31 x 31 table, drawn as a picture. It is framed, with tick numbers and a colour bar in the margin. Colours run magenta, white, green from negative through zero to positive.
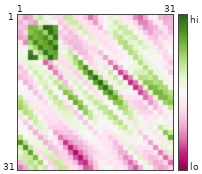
Neither half mirrors the other. The grain runs diagonally down to the right. An odd patch, higher than its surroundings, sits in the top left. The bottom middle is the ninth with the lowest average.
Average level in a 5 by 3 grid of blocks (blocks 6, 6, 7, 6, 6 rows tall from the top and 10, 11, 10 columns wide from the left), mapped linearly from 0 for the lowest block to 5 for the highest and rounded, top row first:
4 2 1 | 4 2 3 | 3 5 3 | 2 3 3 | 3 0 1
